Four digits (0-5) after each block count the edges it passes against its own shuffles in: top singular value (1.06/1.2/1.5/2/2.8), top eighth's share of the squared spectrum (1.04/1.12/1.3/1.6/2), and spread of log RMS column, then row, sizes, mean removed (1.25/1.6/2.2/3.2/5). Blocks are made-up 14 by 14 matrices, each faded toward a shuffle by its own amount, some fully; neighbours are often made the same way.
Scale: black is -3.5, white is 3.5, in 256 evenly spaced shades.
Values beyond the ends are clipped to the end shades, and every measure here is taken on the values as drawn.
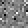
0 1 0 0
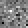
0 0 0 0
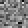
0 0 0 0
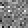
1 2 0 0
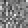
2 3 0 0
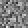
1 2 0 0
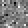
0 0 0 0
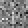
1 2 1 0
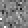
0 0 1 0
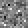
0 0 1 0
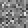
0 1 1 0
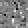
1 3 1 0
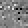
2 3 0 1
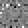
1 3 0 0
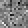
1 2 0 0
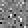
0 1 1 0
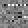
2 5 0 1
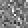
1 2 0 0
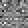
2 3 0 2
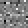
2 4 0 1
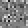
2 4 1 1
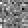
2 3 0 1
